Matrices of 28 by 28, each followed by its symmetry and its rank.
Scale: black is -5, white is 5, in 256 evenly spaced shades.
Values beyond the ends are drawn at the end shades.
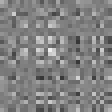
symmetric, rank three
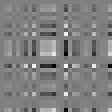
symmetric, rank one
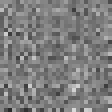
neither, rank five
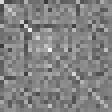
symmetric, rank five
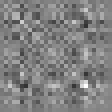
symmetric, rank three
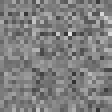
neither, rank five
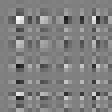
symmetric, rank one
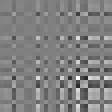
symmetric, rank one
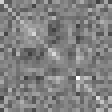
symmetric, rank five
